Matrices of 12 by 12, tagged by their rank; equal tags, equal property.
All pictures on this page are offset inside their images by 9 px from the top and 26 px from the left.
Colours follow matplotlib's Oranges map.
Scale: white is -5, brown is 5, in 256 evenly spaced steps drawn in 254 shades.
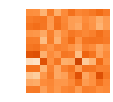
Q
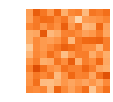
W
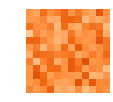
W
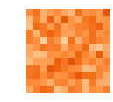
W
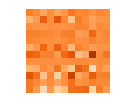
Q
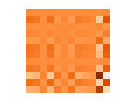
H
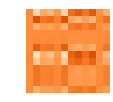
H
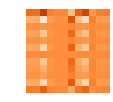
H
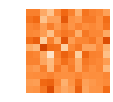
Q
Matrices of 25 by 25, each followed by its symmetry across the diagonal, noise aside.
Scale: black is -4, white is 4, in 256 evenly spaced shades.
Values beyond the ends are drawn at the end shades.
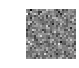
antisymmetric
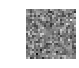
antisymmetric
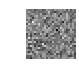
neither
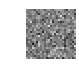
antisymmetric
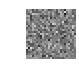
antisymmetric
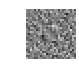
antisymmetric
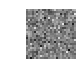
antisymmetric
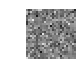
antisymmetric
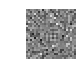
antisymmetric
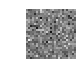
neither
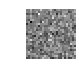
antisymmetric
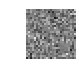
antisymmetric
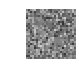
antisymmetric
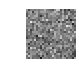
neither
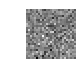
neither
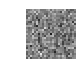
neither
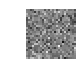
antisymmetric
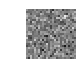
neither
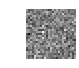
neither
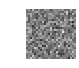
neither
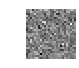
antisymmetric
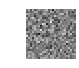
antisymmetric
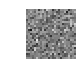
neither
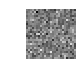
neither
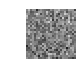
neither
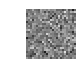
neither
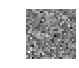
neither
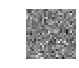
neither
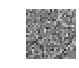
antisymmetric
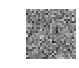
neither
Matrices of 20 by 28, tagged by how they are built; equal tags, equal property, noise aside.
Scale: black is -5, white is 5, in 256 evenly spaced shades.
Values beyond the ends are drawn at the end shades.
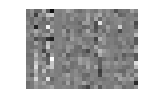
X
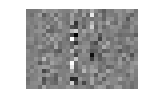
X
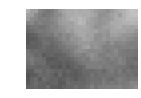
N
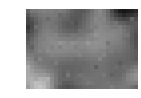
N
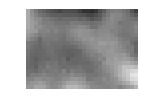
N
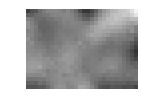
N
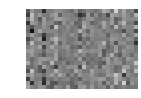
X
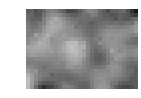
N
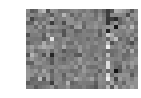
X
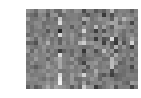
X
